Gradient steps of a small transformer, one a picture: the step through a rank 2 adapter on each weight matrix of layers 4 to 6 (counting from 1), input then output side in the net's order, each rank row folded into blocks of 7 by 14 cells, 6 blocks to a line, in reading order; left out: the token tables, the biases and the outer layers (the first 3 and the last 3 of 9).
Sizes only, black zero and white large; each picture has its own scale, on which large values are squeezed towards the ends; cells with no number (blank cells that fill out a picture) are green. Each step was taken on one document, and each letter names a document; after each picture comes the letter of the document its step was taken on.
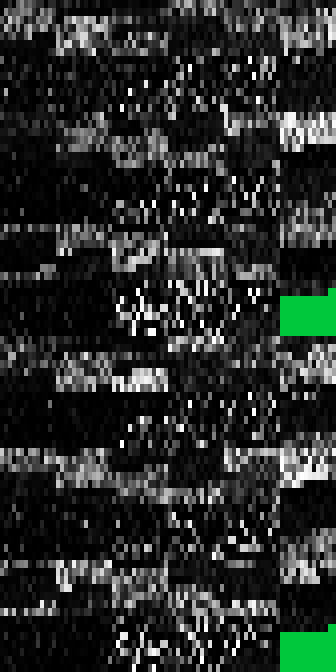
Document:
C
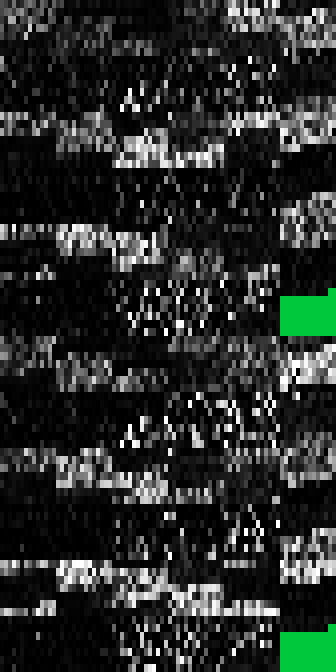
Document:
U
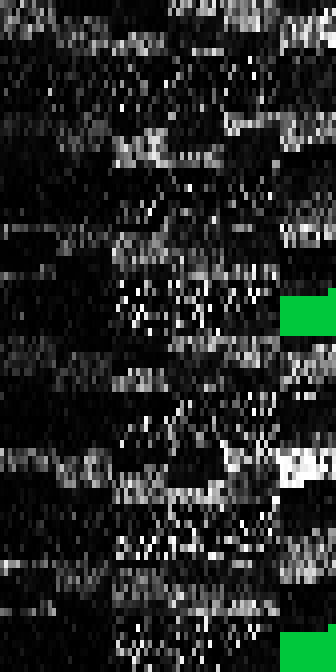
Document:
C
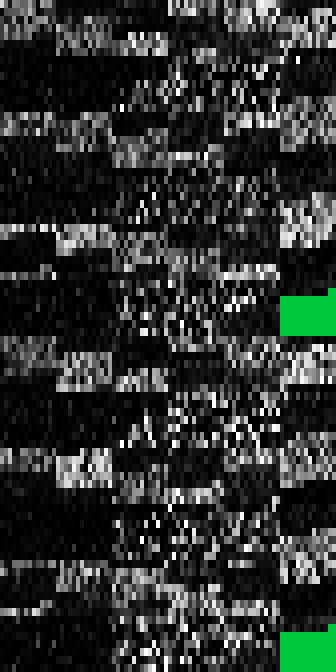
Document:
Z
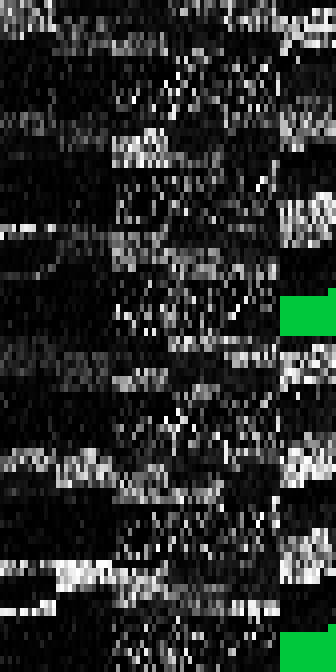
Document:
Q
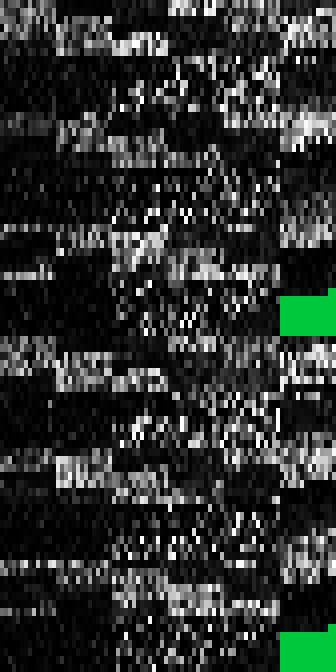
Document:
Q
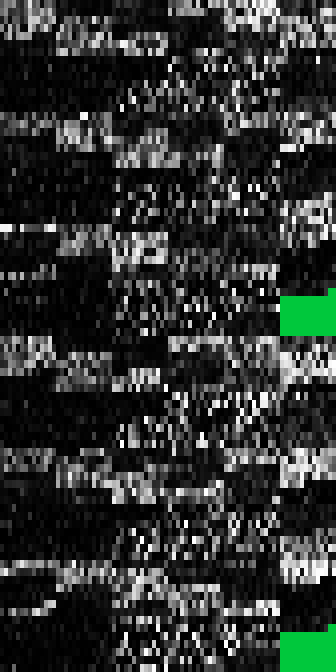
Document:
Z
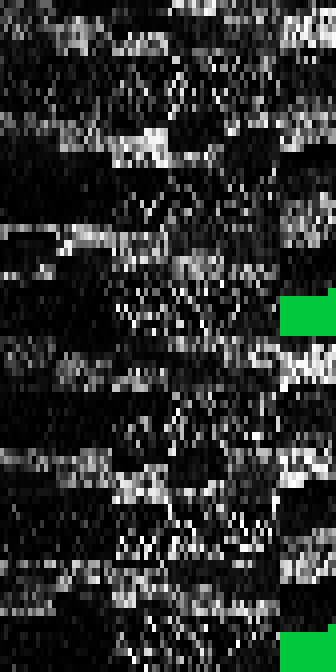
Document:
C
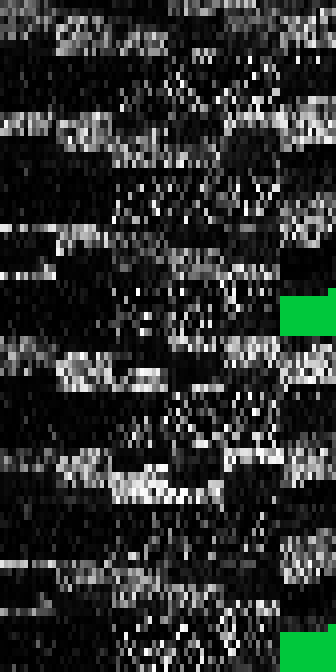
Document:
Q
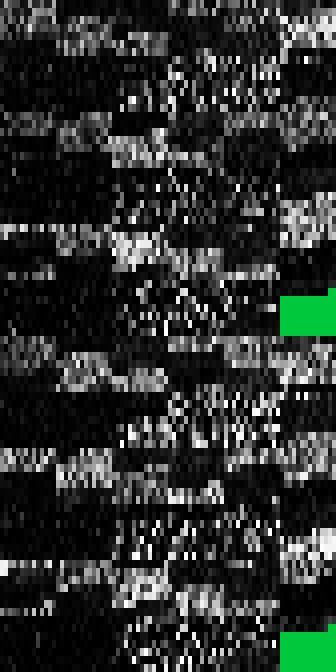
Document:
Z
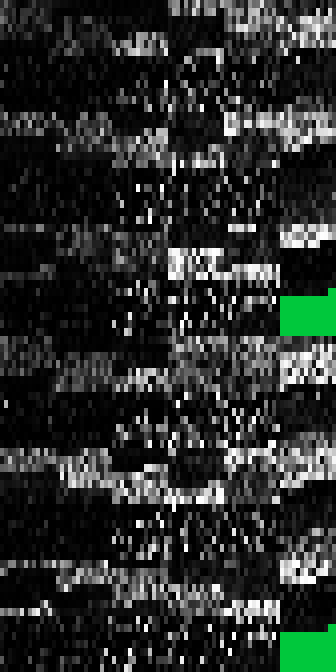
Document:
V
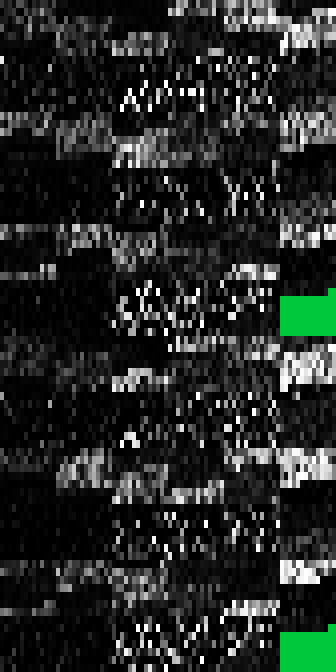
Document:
U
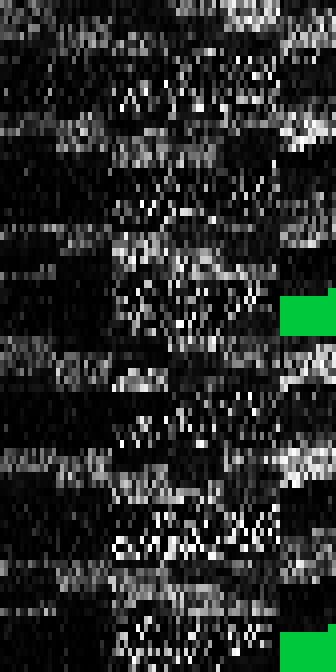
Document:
C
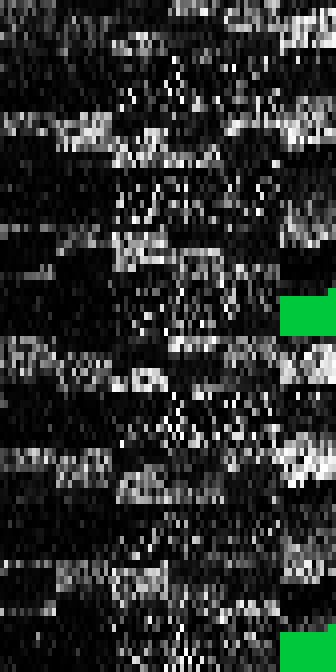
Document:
Q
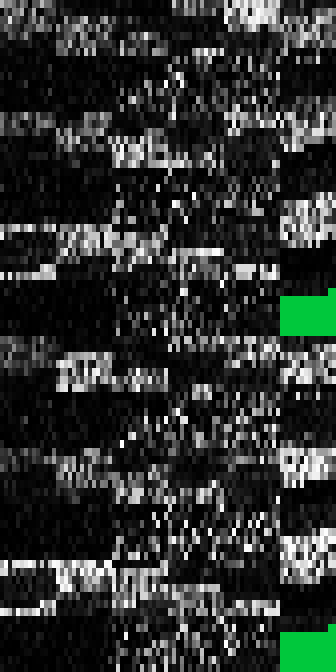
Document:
Q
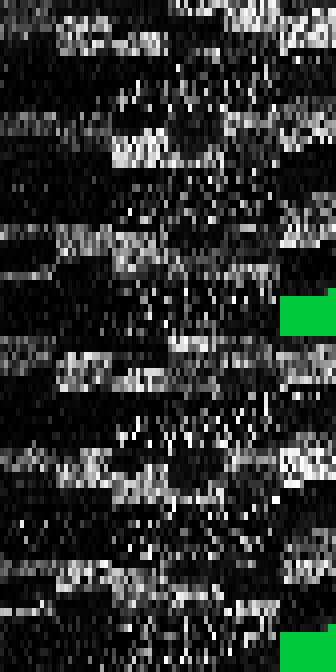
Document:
V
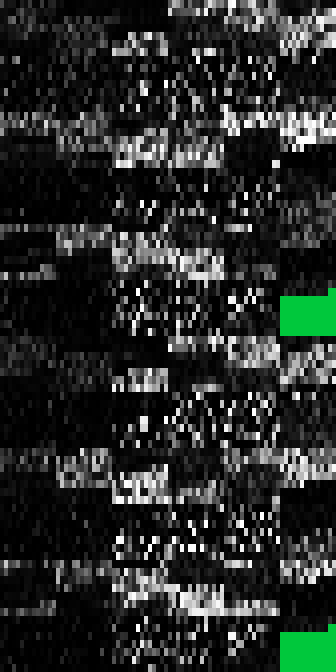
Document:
C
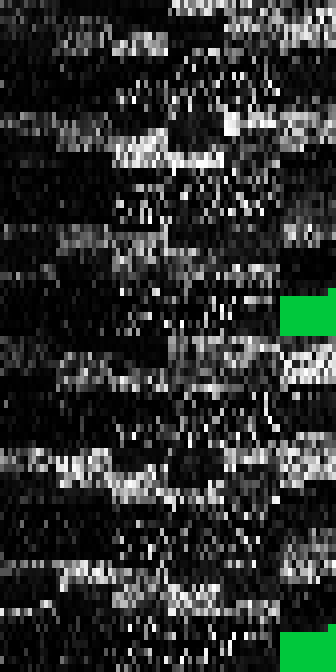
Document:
V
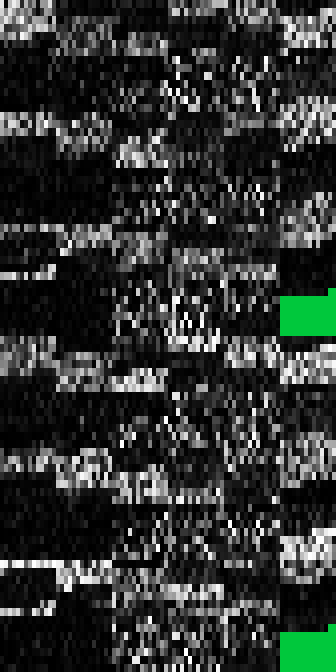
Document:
Q
